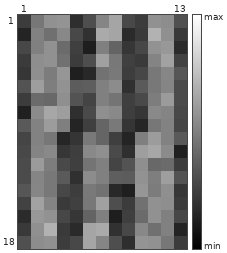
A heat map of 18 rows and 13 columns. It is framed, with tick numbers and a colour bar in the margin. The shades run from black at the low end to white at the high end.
No overall slope runs across the table. Stripes running up and down repeat 3 times from left to right. It looks the same turned upside down. On average the colour sits 40% of the way up the scale.
